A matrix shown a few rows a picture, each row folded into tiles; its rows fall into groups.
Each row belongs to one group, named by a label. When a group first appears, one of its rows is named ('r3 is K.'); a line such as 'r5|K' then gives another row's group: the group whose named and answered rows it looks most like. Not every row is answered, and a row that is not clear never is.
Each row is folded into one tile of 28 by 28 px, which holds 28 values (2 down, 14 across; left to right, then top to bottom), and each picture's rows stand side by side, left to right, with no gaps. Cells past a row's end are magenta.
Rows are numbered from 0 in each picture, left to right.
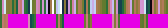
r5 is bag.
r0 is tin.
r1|tin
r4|bag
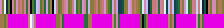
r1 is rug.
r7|bag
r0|bag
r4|bag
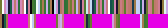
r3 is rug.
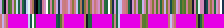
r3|tin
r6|rug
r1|bag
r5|tin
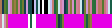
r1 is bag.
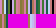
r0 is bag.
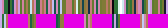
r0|bag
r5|rug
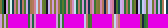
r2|bag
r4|rug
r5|tin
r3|tin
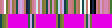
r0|tin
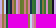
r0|bag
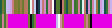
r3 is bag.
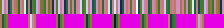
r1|rug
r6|tin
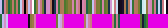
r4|bag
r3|rug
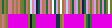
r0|rug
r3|tin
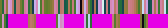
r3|bag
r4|bag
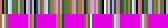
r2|bag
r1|bag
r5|rug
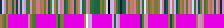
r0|tin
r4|bag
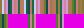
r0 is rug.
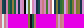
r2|rug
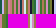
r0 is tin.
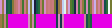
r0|bag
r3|tin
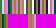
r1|bag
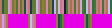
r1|rug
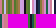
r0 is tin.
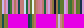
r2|rug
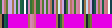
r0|tin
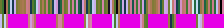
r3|rug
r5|tin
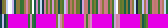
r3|bag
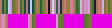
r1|tin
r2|tin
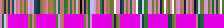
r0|bag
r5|tin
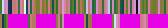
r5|rug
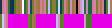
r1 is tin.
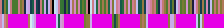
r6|rug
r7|bag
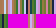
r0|tin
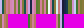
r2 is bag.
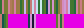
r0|tin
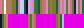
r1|bag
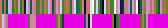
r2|bag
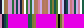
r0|tin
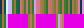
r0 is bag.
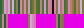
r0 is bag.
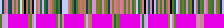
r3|rug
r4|tin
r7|rug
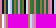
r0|rug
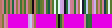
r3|tin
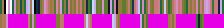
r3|rug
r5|tin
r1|bag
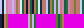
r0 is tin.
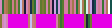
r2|tin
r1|rug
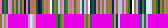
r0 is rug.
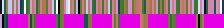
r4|bag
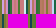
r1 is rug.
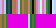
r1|tin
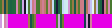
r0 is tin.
